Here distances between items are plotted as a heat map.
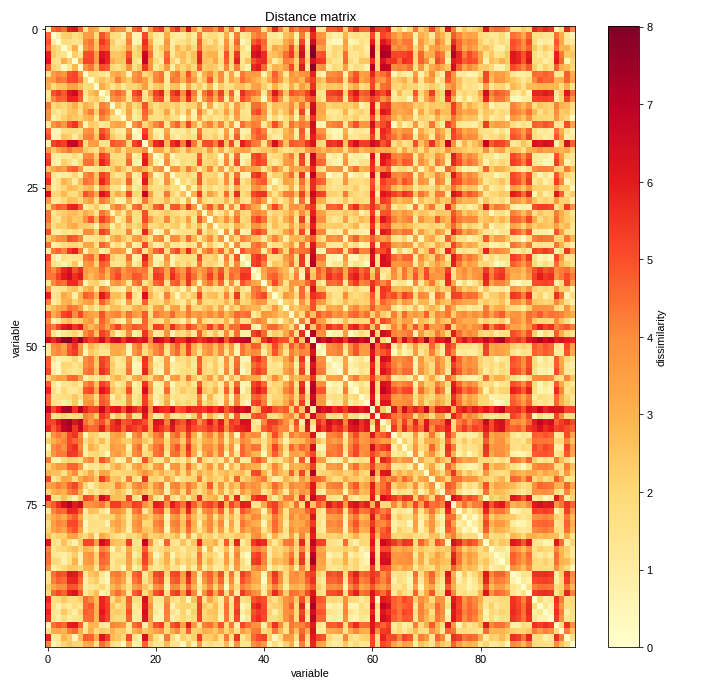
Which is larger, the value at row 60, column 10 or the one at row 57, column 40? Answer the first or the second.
the first
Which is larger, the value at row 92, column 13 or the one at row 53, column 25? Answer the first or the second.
the first
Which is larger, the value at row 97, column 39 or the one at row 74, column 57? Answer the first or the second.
the first
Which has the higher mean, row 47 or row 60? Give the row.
60
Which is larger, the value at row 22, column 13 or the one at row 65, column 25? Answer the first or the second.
the first
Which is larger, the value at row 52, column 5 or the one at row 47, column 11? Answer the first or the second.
the second
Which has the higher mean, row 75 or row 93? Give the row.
75
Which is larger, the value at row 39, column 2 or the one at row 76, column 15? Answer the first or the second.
the first
